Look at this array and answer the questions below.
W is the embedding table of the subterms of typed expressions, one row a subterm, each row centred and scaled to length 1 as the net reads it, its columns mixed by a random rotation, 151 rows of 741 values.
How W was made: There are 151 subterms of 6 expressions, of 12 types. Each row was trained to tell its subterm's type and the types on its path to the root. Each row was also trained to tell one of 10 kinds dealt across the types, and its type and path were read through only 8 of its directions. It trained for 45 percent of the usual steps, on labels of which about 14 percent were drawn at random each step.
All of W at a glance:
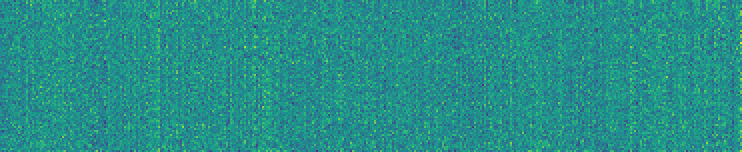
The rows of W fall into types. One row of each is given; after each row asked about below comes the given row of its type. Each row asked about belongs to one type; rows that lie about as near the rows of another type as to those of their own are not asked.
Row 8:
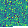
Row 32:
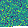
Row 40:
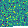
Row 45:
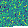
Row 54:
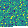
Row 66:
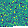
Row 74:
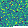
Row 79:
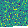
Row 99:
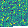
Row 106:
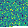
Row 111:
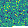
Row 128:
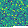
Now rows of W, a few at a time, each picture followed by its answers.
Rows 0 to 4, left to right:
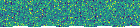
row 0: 8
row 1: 32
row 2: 128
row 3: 99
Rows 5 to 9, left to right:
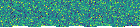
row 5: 45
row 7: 8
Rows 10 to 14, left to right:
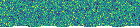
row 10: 128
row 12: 45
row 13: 40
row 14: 106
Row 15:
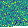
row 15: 45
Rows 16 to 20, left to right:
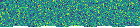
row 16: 32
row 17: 106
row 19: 66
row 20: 54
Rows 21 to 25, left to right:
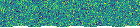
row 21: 8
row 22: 99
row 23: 111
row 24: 54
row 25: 106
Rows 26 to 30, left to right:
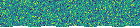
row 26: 40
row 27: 54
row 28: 32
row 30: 111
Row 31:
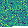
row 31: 8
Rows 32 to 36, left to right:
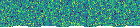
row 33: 54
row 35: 106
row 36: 111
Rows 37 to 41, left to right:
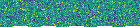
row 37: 128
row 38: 79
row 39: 32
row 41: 111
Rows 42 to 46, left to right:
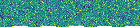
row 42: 111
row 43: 45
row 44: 106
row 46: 128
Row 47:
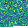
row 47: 128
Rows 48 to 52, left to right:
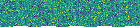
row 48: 74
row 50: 111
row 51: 54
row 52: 40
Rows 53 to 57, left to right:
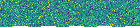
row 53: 111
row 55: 45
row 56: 45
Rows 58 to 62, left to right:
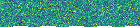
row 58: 99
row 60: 32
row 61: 106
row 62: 74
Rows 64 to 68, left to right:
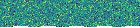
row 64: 54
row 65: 45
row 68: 106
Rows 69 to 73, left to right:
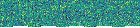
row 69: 99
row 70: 32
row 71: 111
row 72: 8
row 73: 45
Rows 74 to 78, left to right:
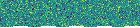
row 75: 40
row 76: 32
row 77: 74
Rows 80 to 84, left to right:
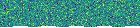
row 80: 40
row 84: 66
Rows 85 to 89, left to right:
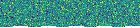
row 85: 79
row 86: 8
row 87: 66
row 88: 111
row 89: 32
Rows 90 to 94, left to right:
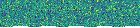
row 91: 111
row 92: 8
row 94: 32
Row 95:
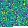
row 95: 74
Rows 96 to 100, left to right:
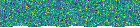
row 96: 8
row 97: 106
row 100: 8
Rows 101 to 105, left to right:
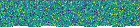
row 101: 32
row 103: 45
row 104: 40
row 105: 99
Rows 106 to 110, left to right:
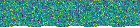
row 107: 66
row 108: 111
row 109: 106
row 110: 54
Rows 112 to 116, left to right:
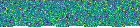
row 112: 66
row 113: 45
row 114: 99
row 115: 128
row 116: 74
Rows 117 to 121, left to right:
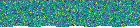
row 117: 45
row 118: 40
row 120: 79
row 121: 106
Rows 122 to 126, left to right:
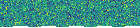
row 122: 66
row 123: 106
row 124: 8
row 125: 111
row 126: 111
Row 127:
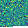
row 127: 66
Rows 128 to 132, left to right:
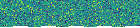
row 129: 8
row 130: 79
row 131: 106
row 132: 54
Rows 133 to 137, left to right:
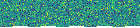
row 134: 40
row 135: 45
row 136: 8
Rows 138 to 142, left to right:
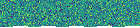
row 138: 32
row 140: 32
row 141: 66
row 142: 40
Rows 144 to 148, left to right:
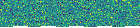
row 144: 45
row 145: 40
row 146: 40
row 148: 128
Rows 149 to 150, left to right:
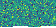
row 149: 8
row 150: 79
